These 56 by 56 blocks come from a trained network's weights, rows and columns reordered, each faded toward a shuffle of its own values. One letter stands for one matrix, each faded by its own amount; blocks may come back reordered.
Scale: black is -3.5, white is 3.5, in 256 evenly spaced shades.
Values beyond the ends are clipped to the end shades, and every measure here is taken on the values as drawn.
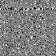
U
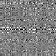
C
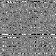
C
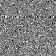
U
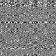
C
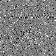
U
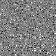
U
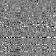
C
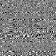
C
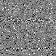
U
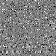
U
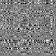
C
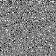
U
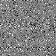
U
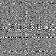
C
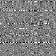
C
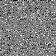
U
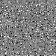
U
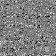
U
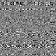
C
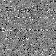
U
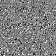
U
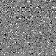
U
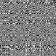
C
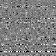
C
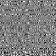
C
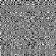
C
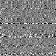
C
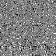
U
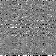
C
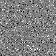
U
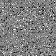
U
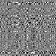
C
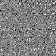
U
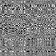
C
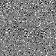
U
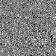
U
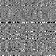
C
